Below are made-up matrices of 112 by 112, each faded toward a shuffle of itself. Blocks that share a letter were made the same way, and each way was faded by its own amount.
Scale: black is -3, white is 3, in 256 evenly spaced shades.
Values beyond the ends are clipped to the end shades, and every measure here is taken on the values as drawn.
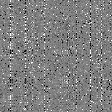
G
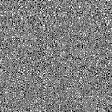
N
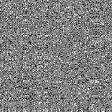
N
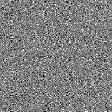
N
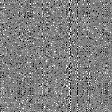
G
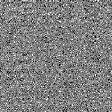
N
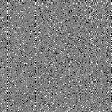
G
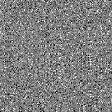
N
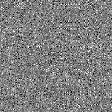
N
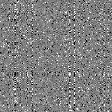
G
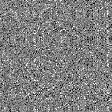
N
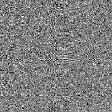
N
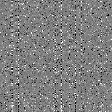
G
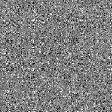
N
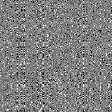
G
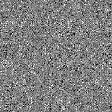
N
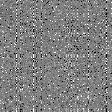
G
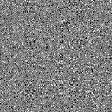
N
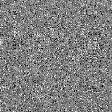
N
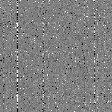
G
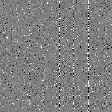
G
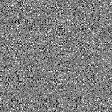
N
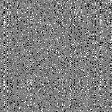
G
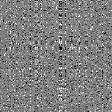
G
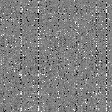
G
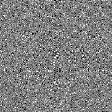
N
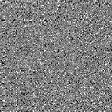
N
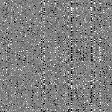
G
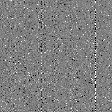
G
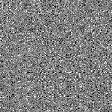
N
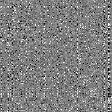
G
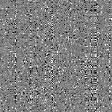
G
